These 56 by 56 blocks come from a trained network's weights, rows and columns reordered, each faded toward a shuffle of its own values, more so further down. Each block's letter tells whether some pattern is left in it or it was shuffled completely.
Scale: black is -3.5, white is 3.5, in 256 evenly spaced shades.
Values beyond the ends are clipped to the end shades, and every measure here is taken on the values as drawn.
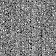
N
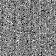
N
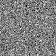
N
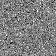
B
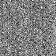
N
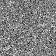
B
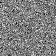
B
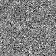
N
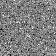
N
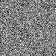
N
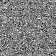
N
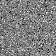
B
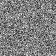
B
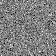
B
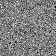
B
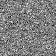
N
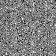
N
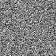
N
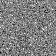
B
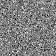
B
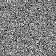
N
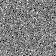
B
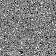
B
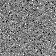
B
